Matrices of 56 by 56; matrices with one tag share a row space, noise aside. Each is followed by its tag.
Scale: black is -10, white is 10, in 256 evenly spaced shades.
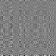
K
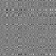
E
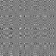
K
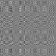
K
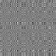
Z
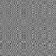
Z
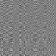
K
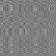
K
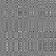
E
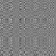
K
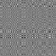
Z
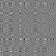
K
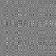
E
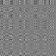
K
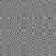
Z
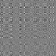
K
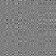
E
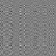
K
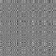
Z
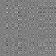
E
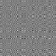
Z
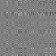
E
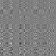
K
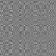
K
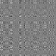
K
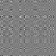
K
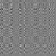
K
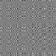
Z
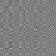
K
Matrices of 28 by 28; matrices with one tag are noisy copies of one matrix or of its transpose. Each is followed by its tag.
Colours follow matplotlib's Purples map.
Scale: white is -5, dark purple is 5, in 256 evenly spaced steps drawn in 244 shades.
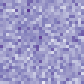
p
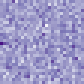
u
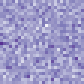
u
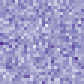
u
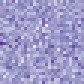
u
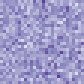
u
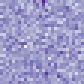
u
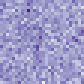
p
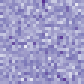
u
